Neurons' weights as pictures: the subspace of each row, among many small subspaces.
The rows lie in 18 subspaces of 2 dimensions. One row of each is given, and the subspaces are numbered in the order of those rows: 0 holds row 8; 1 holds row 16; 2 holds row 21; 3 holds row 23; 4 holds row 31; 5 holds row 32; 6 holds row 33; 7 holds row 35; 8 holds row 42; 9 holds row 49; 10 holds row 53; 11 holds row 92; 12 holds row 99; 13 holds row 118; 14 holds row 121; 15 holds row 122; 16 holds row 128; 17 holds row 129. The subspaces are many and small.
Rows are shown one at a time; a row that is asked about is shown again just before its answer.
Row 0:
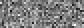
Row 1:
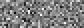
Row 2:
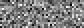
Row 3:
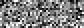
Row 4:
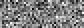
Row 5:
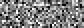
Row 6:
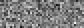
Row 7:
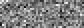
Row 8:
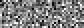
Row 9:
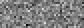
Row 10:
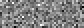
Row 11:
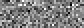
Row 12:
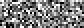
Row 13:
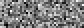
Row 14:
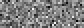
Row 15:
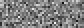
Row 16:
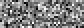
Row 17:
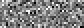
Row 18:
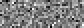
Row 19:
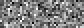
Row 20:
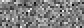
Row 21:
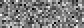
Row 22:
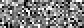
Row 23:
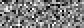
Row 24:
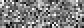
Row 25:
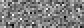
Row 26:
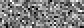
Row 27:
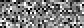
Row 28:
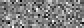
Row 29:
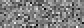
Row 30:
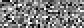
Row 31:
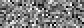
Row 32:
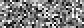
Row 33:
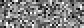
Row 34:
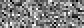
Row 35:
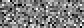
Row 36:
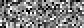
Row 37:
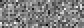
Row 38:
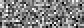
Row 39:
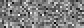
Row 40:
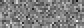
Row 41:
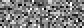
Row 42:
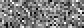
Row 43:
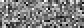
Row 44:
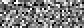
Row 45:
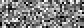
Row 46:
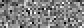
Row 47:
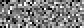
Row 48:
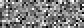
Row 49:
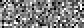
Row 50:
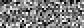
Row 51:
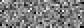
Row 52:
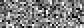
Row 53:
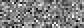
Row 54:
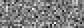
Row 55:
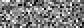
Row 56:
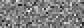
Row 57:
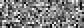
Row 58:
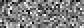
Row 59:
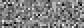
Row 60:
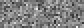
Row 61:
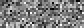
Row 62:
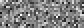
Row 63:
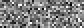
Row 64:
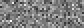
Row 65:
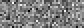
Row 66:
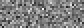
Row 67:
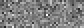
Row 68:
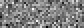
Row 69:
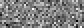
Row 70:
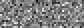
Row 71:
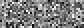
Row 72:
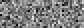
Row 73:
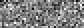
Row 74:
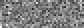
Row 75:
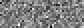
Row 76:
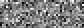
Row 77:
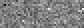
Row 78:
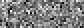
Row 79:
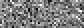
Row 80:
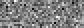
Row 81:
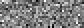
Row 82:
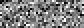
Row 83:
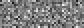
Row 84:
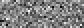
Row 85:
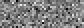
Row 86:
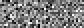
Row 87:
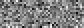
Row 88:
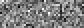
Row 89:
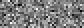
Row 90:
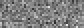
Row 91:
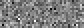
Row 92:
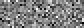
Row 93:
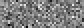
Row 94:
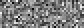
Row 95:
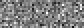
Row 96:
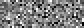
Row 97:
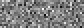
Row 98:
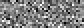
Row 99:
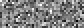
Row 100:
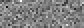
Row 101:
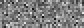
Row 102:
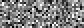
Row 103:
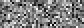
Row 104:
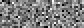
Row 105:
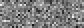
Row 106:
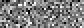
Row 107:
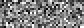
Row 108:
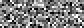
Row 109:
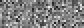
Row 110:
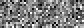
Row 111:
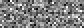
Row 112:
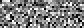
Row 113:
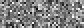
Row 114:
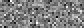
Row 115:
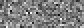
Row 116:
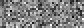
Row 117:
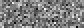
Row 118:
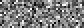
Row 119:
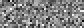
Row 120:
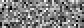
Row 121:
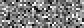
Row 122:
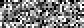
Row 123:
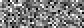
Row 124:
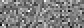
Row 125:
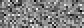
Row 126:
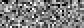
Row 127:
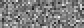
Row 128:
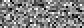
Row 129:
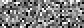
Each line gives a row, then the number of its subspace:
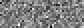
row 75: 13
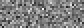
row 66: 4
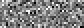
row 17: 6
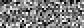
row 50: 17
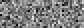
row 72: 0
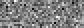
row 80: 3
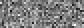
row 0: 4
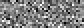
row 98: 11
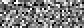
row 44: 17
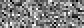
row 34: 8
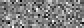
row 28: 11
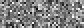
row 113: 14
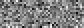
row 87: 17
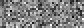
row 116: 10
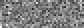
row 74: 15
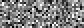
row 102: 10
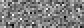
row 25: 6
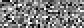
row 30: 7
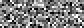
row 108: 16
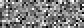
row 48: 15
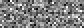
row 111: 16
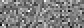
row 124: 17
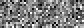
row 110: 10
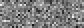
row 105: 10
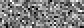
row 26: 8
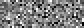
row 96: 11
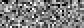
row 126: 3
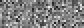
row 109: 0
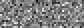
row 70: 9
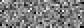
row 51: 13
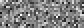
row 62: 12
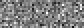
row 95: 9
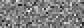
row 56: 14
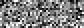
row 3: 17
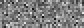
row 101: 13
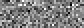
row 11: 5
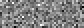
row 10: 12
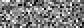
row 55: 5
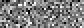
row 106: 5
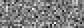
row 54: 3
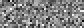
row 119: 7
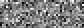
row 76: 15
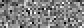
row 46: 8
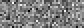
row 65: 10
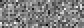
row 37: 9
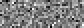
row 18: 13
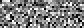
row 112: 16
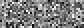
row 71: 14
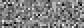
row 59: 9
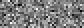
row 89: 7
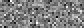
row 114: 16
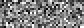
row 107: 6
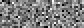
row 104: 0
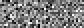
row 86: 7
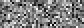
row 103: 5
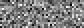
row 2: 4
